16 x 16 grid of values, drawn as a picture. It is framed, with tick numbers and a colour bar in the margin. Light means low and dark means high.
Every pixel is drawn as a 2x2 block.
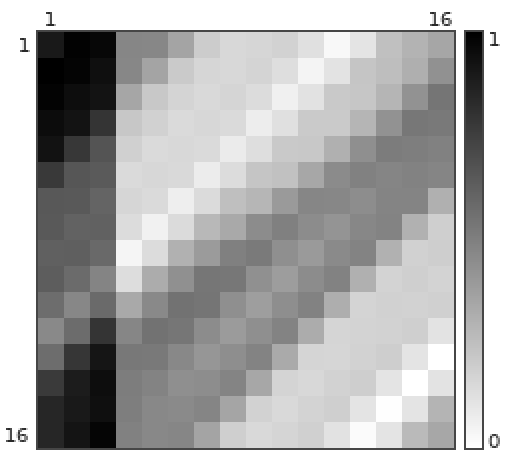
Average level on the scale: 40%. Calmest part: top middle. Seam: vertical, 20% of the way across, the left part higher.
